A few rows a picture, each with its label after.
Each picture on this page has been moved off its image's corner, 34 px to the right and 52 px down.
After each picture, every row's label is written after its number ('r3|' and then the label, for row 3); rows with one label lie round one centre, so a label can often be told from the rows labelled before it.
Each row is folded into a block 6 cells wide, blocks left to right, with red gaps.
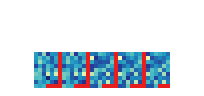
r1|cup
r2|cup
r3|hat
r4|hat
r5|hat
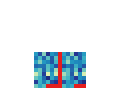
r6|cup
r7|cup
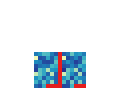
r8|hat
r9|hat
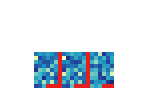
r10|hat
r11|hat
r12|cup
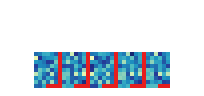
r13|hat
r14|cup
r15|hat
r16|cup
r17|cup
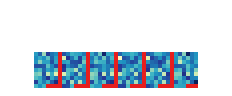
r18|cup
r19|hat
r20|cup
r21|hat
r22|hat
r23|cup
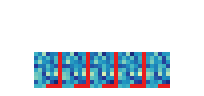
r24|cup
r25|cup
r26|cup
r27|cup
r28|cup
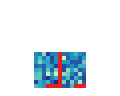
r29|cup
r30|hat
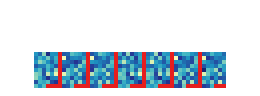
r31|cup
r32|hat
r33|hat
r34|cup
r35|cup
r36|hat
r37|hat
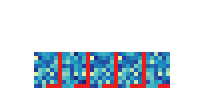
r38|hat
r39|cup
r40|hat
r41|hat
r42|cup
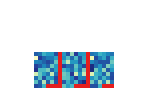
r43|hat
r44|cup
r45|hat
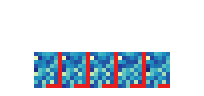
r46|hat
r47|hat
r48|hat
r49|hat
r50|hat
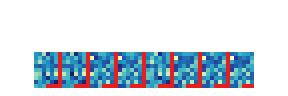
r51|cup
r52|cup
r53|hat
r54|hat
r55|cup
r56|hat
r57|hat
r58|hat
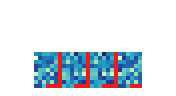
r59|hat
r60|cup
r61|cup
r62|hat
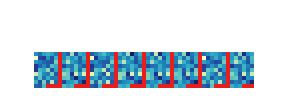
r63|hat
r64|cup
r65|hat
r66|cup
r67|cup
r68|cup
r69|hat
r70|cup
